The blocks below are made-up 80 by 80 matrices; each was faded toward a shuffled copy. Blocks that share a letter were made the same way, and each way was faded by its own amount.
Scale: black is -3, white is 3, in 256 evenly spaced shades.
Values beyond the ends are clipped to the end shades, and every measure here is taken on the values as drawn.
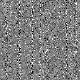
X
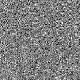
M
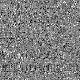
M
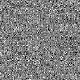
M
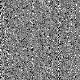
X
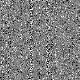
X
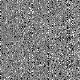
X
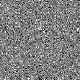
M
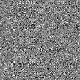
M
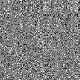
M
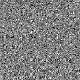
M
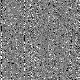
X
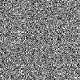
M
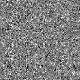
M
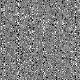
X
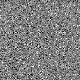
M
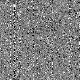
X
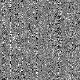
X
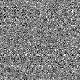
M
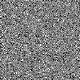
M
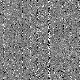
X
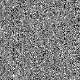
X
